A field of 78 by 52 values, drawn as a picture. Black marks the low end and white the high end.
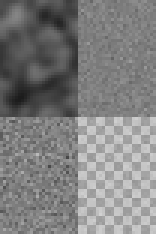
It is made of 2 by 2 panels. Panel 1,1: low, blotchy. Panel 1,2: middling, fine-grained, faint in contrast. Panel 2,1: middling, fine-grained. Panel 2,2: high, checkered.
